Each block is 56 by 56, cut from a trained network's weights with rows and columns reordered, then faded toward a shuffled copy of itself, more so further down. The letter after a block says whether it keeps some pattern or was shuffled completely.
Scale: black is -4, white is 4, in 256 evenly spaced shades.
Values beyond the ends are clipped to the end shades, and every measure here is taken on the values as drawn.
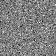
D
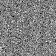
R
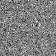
R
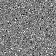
D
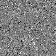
R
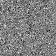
D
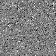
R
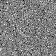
D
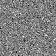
R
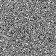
D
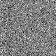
R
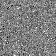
D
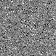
D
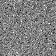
D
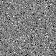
D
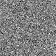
D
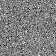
D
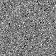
D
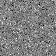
D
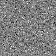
R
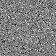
R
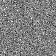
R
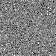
R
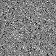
D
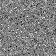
D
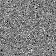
D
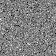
D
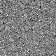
D
